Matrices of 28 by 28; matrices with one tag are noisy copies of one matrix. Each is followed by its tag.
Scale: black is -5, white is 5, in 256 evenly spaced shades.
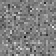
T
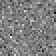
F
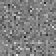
T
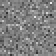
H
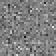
T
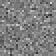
H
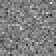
H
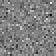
H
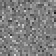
F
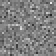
H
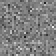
T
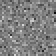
F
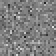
T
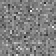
T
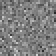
F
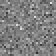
H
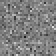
T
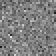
F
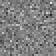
H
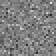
H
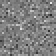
H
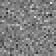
H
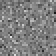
F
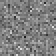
T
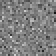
F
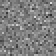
H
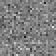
T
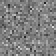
T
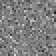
F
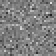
H
